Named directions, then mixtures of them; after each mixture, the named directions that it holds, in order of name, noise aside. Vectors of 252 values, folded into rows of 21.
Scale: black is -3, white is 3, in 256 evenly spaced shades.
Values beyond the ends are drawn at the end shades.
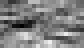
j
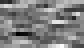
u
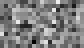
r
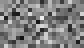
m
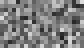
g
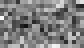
g, j, u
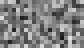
g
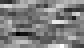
u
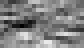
j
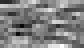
j, u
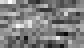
g, j, u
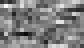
r, u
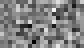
g, r, u
